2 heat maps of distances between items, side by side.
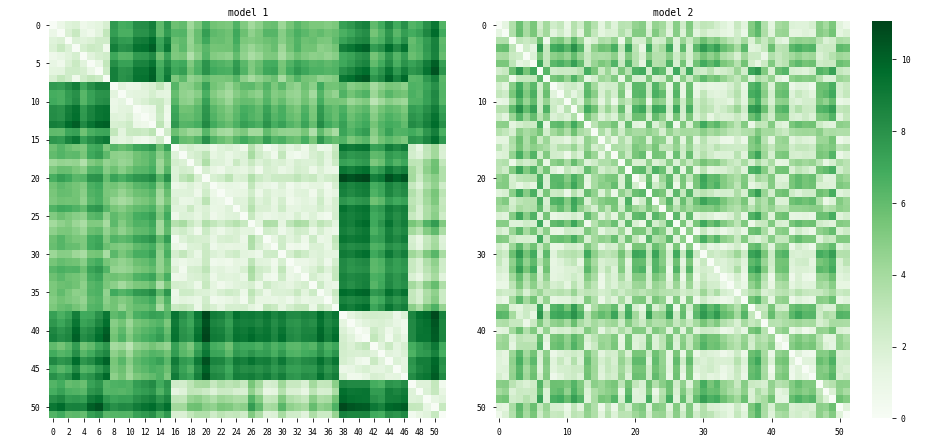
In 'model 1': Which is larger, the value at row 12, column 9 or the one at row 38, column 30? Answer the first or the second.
the second
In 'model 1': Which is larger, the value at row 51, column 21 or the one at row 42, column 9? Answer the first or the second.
the second
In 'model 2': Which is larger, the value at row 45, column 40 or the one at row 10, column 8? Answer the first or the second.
the second
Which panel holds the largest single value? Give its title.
model 1
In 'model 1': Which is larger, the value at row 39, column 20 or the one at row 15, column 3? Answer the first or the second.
the first
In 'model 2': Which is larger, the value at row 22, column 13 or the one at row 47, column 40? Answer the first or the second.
the first
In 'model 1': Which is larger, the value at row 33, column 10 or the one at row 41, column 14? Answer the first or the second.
the second
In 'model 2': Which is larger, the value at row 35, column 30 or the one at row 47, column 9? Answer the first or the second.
the second
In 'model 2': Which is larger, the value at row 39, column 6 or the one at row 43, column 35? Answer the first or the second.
the first
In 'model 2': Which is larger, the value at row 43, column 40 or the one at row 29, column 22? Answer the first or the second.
the second
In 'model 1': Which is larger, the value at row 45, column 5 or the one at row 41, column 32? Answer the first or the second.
the second
